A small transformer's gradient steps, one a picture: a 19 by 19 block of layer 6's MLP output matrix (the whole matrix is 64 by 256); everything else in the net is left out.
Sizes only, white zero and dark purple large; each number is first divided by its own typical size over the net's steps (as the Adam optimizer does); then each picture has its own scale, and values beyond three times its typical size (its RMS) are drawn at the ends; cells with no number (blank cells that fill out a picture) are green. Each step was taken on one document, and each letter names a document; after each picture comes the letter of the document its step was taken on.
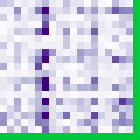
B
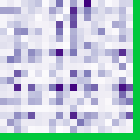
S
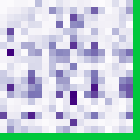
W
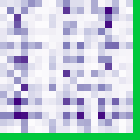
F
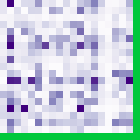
W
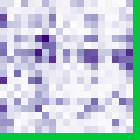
B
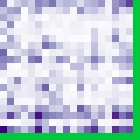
B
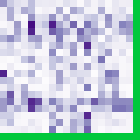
S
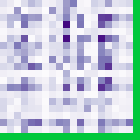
F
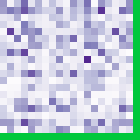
S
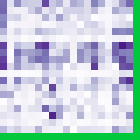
B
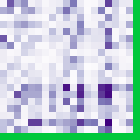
F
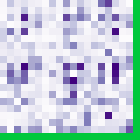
F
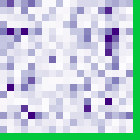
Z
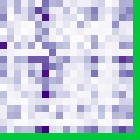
B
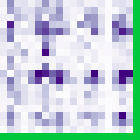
W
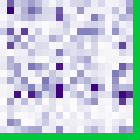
W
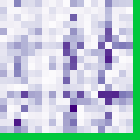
F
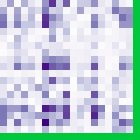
B
